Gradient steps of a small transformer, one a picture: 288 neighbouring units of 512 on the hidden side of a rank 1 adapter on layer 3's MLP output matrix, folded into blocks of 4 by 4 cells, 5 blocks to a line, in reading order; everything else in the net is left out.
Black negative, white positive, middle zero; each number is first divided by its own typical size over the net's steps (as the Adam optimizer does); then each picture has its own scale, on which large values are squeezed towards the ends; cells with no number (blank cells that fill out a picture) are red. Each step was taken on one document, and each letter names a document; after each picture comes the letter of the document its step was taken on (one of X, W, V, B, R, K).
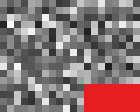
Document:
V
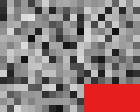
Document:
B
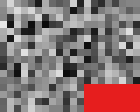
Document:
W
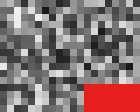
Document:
W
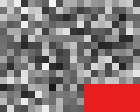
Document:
B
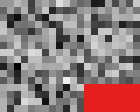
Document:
V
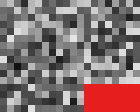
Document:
W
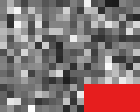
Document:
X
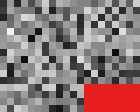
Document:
B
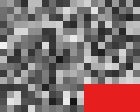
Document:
X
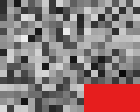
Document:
B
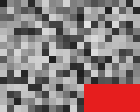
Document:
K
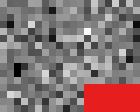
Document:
V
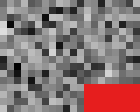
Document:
V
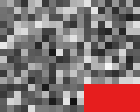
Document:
X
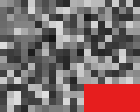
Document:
X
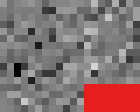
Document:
V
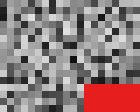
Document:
B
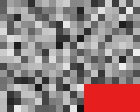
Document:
K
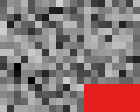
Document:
V
